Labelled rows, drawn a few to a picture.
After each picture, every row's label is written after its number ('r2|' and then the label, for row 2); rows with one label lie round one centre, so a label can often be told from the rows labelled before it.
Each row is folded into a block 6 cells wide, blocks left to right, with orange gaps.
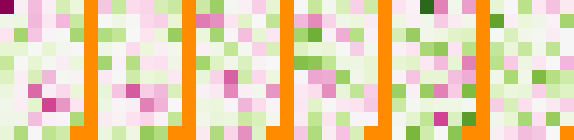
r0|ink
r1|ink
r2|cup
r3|cup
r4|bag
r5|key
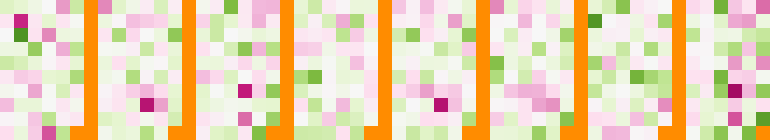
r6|cup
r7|ink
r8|bag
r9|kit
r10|ink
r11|ink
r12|key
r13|bag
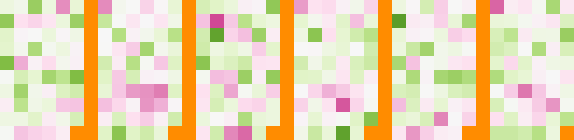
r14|key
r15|ink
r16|cup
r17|ink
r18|key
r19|ink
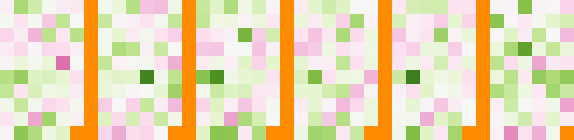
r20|kit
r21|key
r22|kit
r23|kit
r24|kit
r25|key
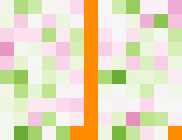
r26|kit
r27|kit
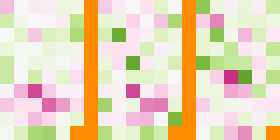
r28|ink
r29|ink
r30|cup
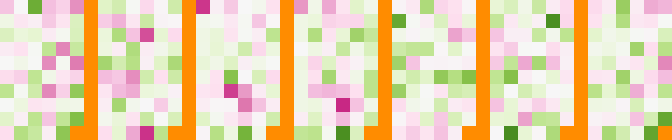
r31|bag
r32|cup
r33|ink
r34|ink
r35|key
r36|kit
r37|bag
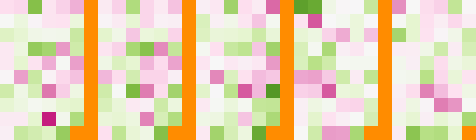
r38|bag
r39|bag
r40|bag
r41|cup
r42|ink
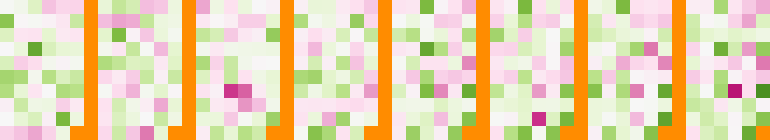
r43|key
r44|cup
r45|ink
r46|kit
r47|bag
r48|bag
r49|bag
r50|bag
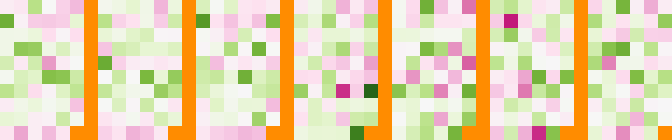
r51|key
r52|key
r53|key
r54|bag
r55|bag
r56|cup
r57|key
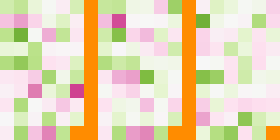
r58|cup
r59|cup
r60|kit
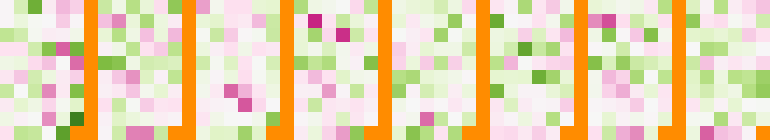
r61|bag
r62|cup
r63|ink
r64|cup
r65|kit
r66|key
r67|cup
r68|key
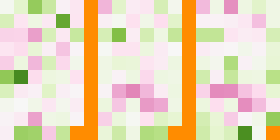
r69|kit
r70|ink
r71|ink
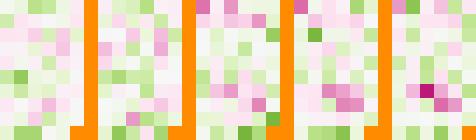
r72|kit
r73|kit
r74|ink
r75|ink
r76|ink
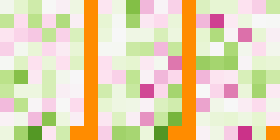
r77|kit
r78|bag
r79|cup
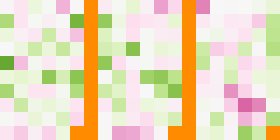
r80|key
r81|key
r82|ink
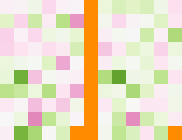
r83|kit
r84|kit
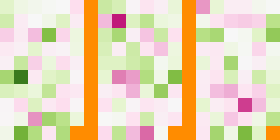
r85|kit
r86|cup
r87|ink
